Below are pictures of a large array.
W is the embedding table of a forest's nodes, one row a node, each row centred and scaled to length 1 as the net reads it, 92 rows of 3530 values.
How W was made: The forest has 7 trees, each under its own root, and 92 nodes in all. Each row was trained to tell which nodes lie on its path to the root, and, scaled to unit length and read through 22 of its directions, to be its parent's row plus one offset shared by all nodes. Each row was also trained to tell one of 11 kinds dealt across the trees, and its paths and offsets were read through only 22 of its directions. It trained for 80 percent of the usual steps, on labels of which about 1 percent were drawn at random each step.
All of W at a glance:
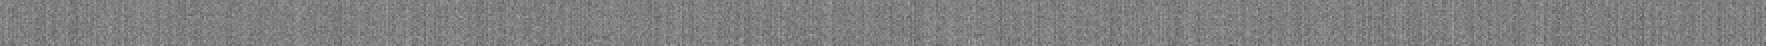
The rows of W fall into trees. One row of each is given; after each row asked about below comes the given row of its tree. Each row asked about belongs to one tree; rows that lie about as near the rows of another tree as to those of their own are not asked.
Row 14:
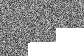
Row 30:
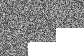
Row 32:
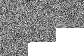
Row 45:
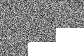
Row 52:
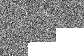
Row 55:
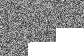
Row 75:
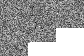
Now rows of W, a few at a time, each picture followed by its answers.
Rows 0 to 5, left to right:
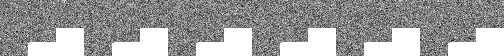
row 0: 52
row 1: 55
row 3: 14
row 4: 75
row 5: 45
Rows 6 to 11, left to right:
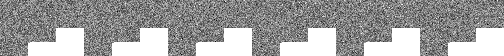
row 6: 45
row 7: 14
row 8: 32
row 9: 52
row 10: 32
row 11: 75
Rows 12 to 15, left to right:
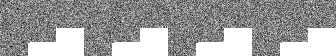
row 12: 75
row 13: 52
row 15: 30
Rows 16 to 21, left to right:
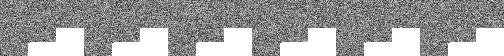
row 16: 52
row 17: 52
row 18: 45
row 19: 30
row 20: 75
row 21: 75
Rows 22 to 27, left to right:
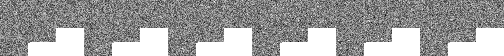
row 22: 45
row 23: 30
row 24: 30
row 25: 45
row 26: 75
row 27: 14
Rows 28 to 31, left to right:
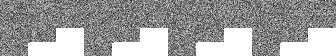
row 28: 55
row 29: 75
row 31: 52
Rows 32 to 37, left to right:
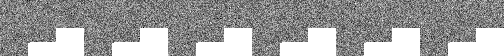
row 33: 55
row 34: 75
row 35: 30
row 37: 45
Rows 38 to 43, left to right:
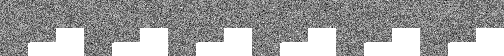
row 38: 30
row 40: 45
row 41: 52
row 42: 75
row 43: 45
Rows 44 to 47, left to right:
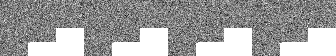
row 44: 30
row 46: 45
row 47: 52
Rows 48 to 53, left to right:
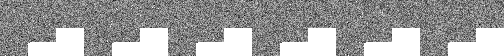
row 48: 45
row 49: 32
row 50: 75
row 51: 14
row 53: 30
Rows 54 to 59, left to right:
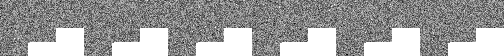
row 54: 30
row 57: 32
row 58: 45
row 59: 75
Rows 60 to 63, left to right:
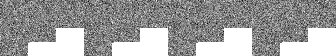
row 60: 32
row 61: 30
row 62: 52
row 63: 32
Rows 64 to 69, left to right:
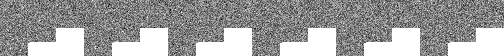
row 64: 32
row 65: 30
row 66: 45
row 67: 14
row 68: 45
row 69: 30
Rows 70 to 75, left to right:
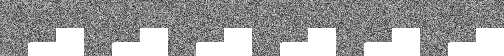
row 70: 55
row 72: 52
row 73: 75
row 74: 32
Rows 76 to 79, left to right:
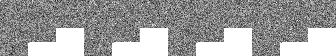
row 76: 75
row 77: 32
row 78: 45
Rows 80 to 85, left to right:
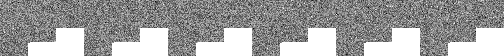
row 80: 45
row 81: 30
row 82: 30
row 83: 45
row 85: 52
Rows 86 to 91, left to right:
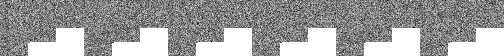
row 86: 30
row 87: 14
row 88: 75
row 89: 75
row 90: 30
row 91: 75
